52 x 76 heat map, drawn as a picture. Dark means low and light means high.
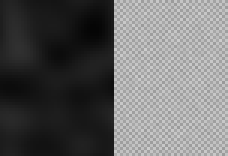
It is made of 1 by 2 panels. Panel 1,1: very low, smooth, faint in contrast. Panel 1,2: high, checkered.
